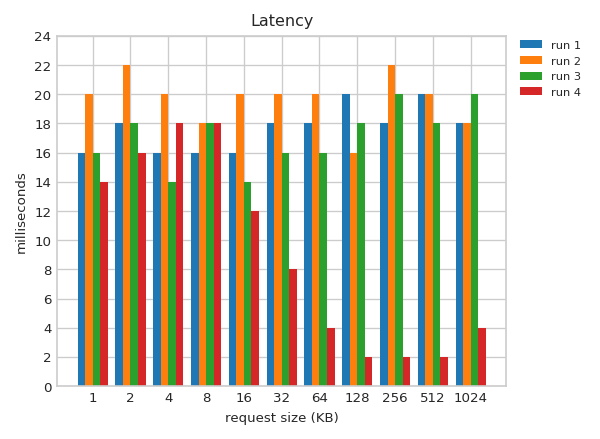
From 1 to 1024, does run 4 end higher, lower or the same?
lower
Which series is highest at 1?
run 2
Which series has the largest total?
run 2
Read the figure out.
Title: Latency
x-axis: request size (KB), ticks 1 2 4 8 16 32 64 128 256 512 1024
y-axis: milliseconds, ticks 0 2 4 6 8 10 12 14 16 18 20 22 24
Legend: run 1, run 2, run 3, run 4
Values:
run 1: 16 18 16 16 16 18 18 20 18 20 18
run 2: 20 22 20 18 20 20 20 16 22 20 18
run 3: 16 18 14 18 14 16 16 18 20 18 20
run 4: 14 16 18 18 12 8 4 2 2 2 4
